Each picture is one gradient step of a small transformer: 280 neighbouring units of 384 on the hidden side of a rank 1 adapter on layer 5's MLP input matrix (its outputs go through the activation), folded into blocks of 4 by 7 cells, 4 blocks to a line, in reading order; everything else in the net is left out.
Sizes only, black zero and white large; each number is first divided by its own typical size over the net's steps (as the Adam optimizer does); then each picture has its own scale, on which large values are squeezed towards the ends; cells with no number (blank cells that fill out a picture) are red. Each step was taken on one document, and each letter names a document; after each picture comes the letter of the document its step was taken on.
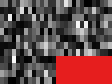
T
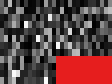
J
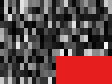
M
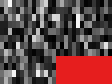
T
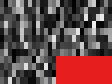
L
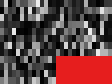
M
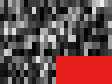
L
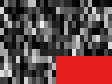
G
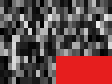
L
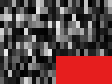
T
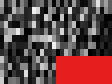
L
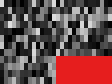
G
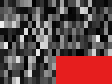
G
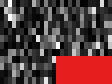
J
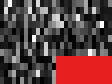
T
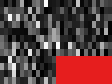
J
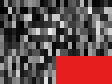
G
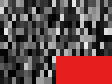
L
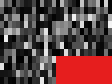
L
